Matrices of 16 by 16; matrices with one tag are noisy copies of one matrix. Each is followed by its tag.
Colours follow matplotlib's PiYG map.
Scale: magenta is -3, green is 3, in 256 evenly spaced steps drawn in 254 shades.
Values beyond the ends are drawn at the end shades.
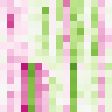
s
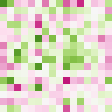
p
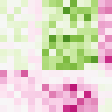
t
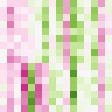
s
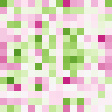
p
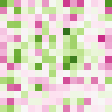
p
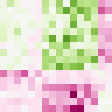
t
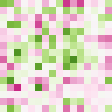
p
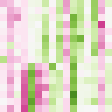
s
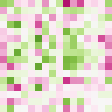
p
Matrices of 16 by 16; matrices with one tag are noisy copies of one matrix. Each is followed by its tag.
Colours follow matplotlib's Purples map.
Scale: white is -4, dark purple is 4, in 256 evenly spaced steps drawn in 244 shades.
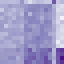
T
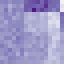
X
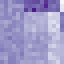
X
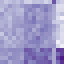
T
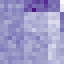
X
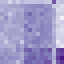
T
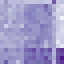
T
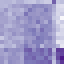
T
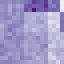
X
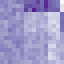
X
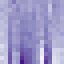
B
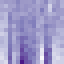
B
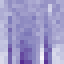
B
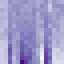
B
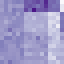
X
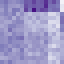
X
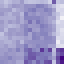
T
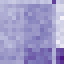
T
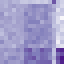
T
